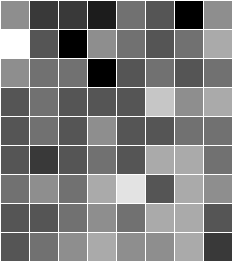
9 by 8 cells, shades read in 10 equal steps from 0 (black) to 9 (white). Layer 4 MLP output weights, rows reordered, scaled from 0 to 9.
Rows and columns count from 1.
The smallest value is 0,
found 3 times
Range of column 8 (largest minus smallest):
4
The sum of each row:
22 34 27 34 29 31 41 34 36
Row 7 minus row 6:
1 3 1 2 5 -3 0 1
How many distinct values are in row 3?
4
